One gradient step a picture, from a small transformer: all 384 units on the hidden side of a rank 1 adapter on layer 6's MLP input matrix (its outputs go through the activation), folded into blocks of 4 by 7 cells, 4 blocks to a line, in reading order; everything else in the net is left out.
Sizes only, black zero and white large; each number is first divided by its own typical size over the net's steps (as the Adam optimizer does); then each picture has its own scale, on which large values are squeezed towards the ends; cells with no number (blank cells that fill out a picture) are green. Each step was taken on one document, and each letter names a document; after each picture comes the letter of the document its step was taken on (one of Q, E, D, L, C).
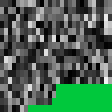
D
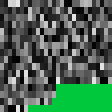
D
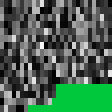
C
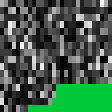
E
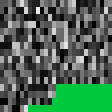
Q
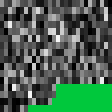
Q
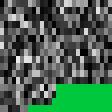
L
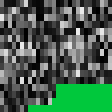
E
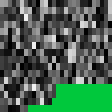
D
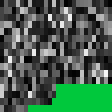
Q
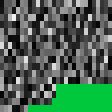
L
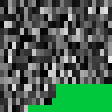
D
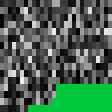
Q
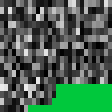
Q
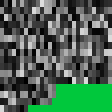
C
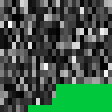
E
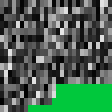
C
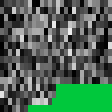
D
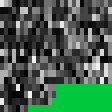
E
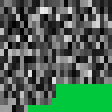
D
